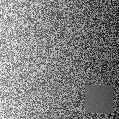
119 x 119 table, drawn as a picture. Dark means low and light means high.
Fine speckle covers the field. The bottom right is the smoothest part. An odd patch, calmer than its surroundings, sits in the bottom right. No regular stripes run through it. Values rise toward the left.
